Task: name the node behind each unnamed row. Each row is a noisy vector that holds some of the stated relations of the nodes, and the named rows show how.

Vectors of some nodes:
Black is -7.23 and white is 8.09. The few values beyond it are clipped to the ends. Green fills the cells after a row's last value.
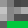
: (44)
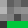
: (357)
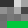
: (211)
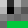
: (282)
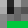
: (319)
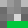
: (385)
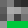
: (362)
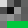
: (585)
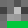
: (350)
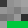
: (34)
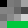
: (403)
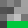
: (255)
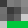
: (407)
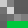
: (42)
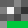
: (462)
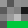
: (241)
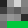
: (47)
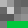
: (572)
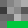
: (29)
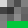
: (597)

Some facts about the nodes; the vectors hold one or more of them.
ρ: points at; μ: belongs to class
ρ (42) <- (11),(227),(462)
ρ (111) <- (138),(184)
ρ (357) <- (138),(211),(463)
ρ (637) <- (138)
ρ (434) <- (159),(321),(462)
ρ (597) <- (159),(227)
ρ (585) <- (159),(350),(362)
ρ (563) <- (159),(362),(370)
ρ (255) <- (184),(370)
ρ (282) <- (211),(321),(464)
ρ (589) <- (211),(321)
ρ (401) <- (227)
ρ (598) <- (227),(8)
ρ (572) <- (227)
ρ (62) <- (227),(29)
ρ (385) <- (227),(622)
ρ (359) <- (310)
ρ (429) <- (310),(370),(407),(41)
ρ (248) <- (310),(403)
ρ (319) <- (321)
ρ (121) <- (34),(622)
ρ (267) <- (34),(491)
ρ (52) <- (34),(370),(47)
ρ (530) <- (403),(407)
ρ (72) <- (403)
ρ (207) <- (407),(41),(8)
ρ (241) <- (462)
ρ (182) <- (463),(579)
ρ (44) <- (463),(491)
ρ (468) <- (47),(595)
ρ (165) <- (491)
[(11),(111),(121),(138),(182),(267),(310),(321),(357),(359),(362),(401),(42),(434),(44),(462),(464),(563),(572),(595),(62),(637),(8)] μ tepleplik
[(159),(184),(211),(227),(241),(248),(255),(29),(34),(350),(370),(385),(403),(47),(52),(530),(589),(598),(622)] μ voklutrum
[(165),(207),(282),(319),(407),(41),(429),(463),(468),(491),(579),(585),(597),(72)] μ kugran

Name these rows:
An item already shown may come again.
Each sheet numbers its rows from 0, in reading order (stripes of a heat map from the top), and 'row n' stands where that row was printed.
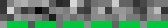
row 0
(227)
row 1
(468)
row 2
(211)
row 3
(159)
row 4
(434)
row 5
(159)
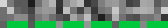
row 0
(42)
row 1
(184)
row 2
(227)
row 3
(463)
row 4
(44)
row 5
(121)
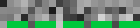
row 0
(34)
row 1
(241)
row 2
(491)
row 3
(598)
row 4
(52)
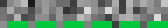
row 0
(622)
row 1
(370)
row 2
(72)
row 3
(267)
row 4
(589)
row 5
(385)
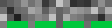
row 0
(579)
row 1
(359)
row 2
(563)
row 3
(138)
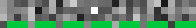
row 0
(182)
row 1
(165)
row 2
(47)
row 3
(11)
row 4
(310)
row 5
(595)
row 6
(357)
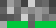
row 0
(8)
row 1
(434)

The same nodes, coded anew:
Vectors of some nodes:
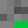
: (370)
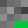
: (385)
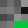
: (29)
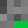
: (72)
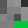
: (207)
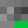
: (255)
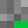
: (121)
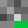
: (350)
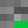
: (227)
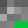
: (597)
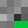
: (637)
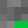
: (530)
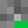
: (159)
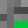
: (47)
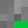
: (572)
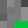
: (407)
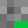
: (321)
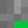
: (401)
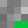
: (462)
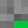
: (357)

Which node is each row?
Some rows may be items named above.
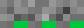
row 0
(357)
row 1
(362)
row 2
(310)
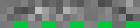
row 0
(52)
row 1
(585)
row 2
(597)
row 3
(491)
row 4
(359)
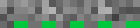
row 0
(595)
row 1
(182)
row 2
(468)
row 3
(182)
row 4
(403)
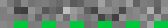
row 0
(184)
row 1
(589)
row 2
(585)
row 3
(359)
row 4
(8)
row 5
(241)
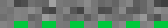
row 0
(491)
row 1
(622)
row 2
(52)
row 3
(370)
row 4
(598)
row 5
(165)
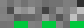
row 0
(44)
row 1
(211)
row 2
(579)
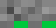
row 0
(267)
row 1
(563)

